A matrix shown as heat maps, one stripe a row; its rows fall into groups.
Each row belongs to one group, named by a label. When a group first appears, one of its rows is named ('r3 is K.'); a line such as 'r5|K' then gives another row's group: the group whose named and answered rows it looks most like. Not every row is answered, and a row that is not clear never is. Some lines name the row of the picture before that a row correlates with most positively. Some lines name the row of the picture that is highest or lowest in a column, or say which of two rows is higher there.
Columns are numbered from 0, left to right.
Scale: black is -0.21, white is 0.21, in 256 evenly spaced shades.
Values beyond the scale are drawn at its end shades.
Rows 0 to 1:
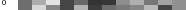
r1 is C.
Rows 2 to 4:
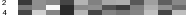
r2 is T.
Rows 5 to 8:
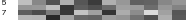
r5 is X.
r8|X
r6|C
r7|T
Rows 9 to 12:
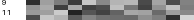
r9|T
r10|X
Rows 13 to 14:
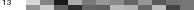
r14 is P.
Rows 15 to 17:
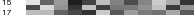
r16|C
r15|P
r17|P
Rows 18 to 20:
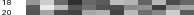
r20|T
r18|P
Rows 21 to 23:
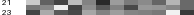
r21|X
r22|C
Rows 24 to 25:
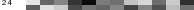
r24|P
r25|C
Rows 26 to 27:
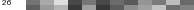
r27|C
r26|C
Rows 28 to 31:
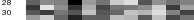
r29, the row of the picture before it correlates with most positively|27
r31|P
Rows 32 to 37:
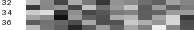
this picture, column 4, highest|33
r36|T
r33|T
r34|X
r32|X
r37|P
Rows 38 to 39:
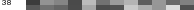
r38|T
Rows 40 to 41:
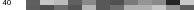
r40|C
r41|T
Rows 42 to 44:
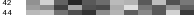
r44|P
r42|P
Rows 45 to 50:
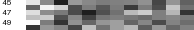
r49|X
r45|X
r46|C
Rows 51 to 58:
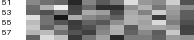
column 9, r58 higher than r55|No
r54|X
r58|C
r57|P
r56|P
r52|C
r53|T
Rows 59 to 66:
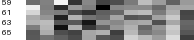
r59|C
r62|X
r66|T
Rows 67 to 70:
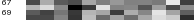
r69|T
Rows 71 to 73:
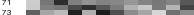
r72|P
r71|X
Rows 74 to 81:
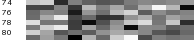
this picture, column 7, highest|81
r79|C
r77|C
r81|T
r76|T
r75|T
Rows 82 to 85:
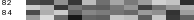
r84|C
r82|T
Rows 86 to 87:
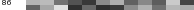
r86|P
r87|C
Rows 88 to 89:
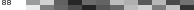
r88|P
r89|P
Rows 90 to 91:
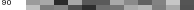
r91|P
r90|X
